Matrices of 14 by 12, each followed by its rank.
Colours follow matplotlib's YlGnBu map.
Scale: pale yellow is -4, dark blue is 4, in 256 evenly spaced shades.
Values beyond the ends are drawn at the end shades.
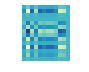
one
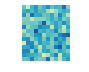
full rank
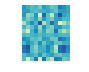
two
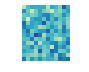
full rank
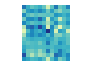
two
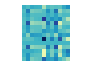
two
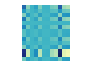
one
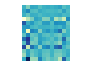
two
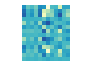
two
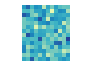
full rank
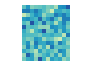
full rank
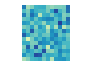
full rank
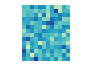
full rank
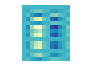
one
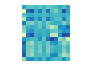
two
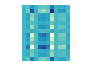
one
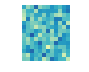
full rank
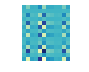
one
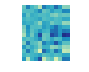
two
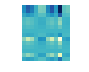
one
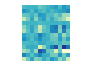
two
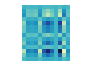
one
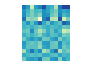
two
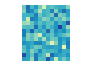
full rank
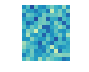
full rank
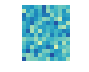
full rank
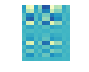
one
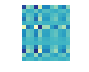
one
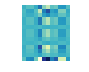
one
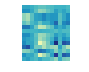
two
